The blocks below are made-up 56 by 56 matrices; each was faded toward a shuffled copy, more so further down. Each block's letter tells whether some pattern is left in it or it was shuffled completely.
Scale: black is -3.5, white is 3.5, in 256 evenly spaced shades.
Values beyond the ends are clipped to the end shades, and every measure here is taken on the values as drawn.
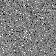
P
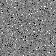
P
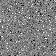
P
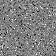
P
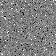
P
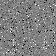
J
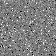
P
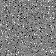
J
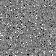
J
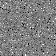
P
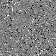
P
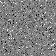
P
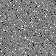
P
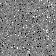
J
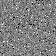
P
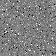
P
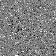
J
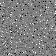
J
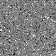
J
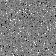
P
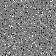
J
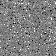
P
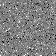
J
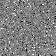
P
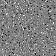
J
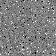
J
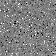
P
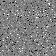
P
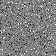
P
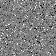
P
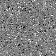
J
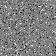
P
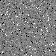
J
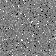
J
